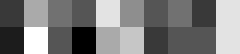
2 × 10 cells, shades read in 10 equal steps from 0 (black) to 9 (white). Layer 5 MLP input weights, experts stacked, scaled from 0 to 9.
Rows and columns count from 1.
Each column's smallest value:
1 6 3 0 6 5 2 3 2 8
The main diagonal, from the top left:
2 9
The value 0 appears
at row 2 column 4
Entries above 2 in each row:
8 7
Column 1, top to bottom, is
2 1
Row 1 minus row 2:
1 -3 1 3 2 -2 1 1 -1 0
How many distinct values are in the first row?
6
